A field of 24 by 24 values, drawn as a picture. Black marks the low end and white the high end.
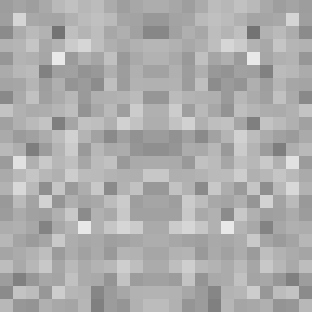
The grain is fine, like static. The left and right halves mirror each other. No overall slope runs across the table. The top middle is the smoothest part. No single row or column stands out from its neighbours.
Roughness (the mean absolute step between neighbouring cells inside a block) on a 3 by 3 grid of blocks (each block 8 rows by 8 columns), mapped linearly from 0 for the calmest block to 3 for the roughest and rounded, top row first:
2 0 2
3 2 3
2 1 2
